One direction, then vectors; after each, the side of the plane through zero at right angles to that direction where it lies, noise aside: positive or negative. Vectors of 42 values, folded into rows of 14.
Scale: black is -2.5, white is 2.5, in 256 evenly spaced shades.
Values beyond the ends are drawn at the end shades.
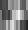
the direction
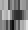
negative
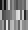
positive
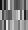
positive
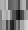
negative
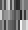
negative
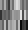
positive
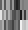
negative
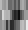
negative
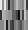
negative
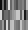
positive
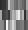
positive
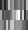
positive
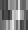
positive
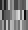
positive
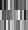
positive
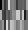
positive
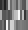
positive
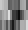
negative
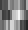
positive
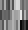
positive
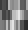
positive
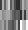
negative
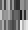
negative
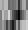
negative
